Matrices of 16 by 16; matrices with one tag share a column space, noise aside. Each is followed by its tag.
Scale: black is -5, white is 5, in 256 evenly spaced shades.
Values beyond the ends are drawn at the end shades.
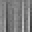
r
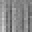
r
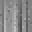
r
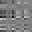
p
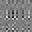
p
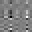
p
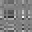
p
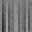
r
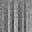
r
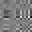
p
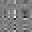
p
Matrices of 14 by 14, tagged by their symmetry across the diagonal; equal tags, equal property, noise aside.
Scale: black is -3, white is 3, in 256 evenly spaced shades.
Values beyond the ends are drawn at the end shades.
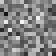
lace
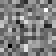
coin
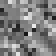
coin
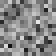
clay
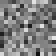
coin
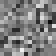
coin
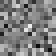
clay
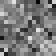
clay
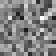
lace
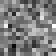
lace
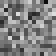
lace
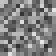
clay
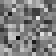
coin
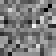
lace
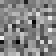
lace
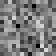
lace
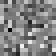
lace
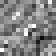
clay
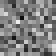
coin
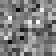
coin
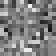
coin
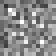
clay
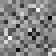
clay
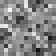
clay
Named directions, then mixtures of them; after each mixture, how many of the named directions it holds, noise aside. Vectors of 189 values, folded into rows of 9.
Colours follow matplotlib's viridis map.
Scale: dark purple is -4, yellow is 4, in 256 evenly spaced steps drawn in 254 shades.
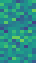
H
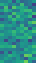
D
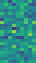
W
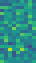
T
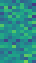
one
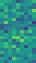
one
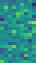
three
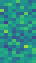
two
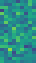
two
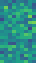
two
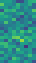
one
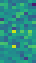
three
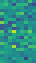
two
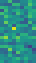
three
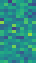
one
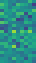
two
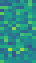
one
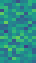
two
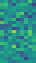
two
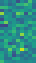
three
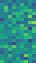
two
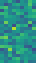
three
